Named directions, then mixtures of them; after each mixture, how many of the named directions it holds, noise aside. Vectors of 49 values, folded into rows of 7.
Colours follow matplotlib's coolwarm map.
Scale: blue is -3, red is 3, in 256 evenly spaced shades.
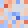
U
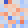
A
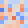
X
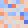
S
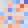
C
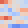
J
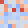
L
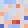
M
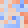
three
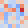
two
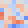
three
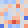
one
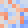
three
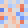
one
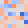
one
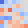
three
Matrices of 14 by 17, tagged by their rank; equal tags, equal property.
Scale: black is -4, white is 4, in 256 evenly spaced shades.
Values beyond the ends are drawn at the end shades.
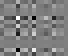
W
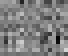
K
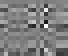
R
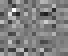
K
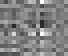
R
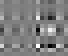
W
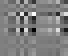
W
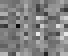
K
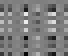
W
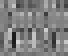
R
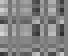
W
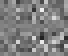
K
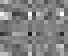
R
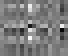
R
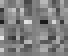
R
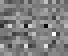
K
